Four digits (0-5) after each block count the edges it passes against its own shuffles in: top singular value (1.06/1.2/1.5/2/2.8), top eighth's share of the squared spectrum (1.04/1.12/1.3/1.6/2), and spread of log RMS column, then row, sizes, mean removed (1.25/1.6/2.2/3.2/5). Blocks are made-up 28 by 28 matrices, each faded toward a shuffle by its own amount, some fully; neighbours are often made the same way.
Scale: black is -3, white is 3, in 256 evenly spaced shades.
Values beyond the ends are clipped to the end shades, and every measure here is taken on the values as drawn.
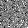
0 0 0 0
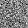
2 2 0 0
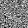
2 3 0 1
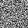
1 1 0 0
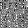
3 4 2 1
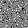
0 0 0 0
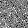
0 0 0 0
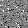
0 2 0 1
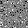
2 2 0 1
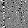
3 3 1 0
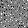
0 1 0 0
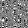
3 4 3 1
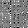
3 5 2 1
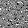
0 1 0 0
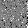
2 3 1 0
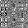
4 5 2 2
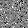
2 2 0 0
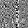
3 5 3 1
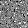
1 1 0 0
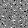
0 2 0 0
